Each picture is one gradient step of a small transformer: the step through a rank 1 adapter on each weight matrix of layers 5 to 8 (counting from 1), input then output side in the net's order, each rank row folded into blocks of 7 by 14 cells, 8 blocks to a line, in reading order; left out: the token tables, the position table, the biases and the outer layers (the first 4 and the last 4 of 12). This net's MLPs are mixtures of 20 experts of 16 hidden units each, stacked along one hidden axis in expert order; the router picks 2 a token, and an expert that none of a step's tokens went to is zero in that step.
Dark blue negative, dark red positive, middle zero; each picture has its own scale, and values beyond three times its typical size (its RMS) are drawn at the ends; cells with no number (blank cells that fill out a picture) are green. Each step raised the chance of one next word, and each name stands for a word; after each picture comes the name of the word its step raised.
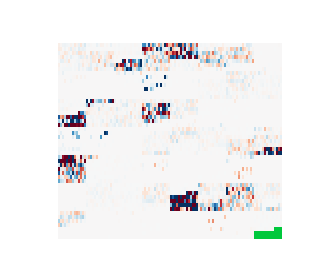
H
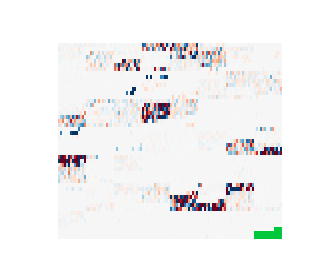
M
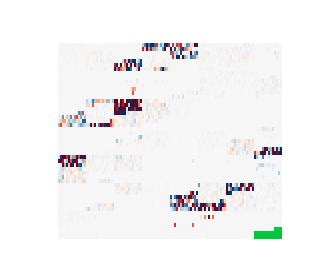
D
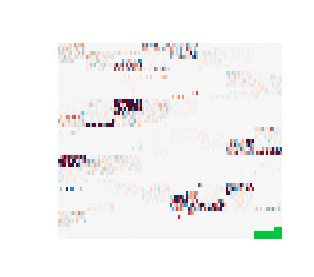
D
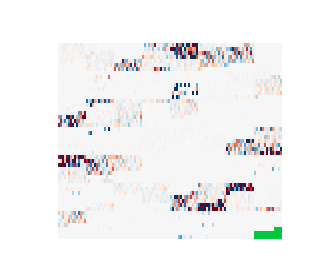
M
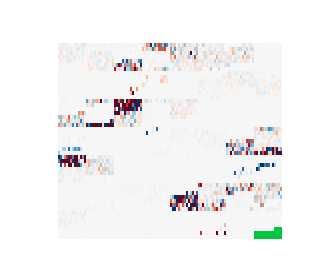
D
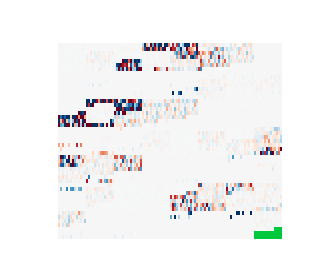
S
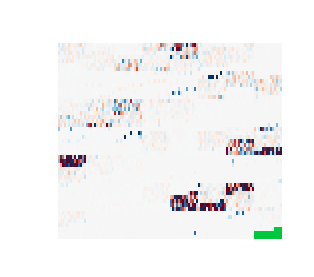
M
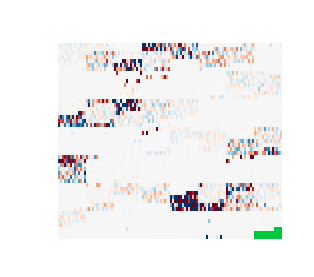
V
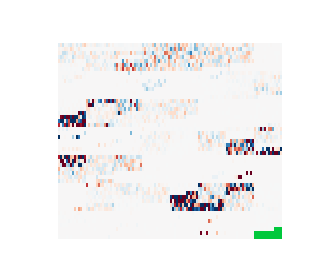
H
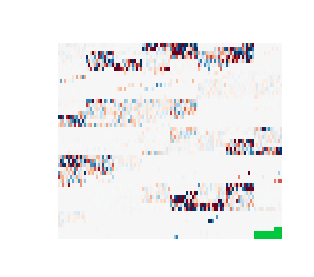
V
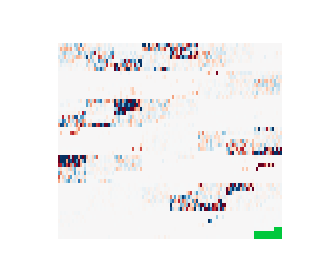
V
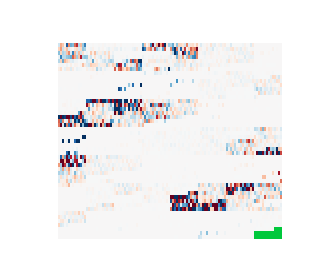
M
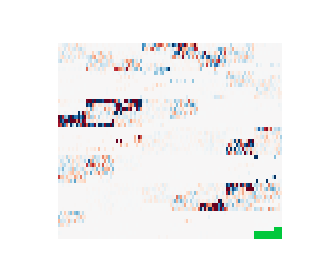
S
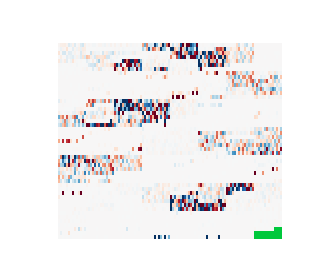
V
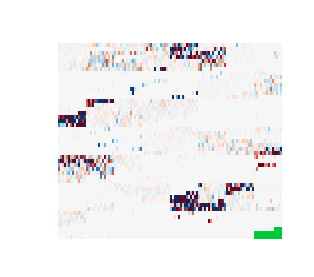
H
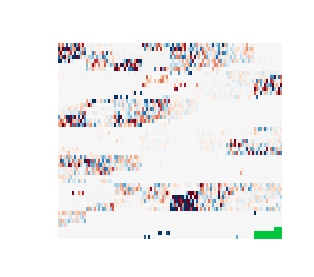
V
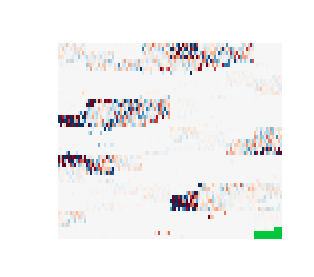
H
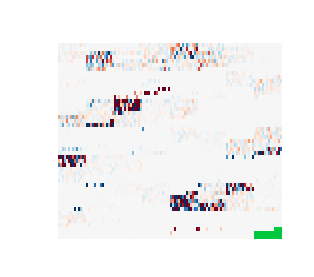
D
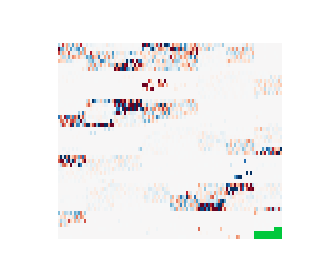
D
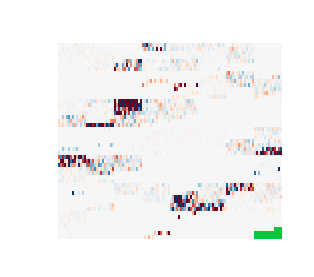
D
